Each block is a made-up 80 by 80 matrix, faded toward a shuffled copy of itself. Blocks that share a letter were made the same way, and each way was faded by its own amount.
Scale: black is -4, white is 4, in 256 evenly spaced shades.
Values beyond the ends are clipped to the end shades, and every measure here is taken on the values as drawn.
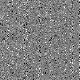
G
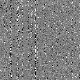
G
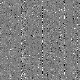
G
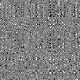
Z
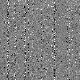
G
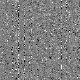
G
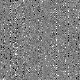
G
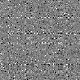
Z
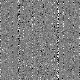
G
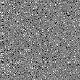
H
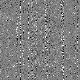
G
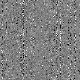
G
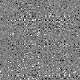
Z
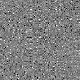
H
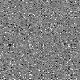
H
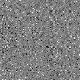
H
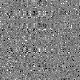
Z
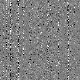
G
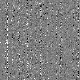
G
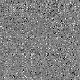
H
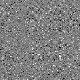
H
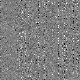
G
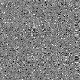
H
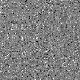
H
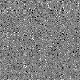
H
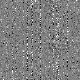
G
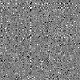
Z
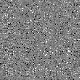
H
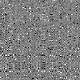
Z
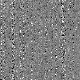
G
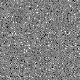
H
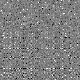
Z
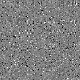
H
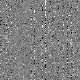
G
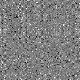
H
